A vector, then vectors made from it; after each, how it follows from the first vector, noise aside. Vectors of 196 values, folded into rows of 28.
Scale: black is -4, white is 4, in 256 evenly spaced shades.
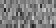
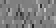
partly zeroed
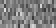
negated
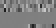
partly zeroed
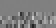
partly zeroed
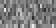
negated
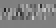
partly zeroed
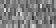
negated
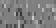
partly zeroed
